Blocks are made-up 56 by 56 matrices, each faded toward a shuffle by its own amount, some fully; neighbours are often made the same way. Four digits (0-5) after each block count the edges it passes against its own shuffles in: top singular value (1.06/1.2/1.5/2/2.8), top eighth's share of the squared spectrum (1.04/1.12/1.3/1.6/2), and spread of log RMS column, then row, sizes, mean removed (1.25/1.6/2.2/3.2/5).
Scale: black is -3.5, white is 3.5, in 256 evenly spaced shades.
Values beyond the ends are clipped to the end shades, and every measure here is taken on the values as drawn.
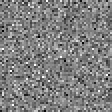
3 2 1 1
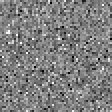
2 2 0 1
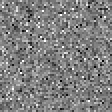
0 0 0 0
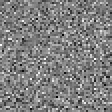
3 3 1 1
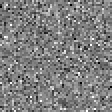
0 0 0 0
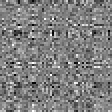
4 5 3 3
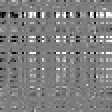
5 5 3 4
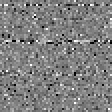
2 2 0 3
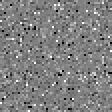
1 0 0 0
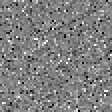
0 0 0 0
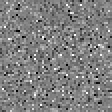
1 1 0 0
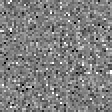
0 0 0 1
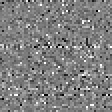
2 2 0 2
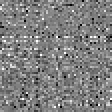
4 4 1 2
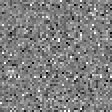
3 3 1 1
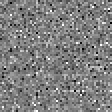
2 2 0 0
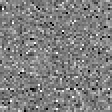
3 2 0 1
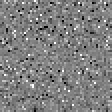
2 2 0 1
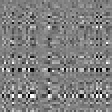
5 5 3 4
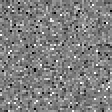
2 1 0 0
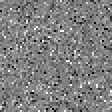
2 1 0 0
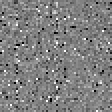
2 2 1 0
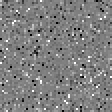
2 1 0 0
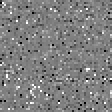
2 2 0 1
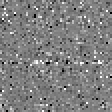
2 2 1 2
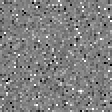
0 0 0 0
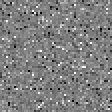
1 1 0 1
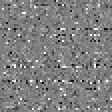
2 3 2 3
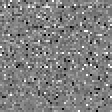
1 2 0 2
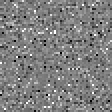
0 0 0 0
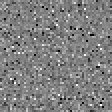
1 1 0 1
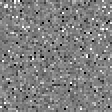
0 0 0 0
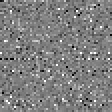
1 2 0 2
